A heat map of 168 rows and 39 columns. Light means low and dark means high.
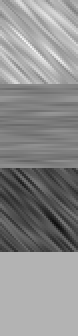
It is made of 4 by 1 panels. Panel 1,1: low, slanting down to the right. Panel 2,1: middling, streaked across, faint in contrast. Panel 3,1: high, slanting down to the right. Panel 4,1: low, flat.
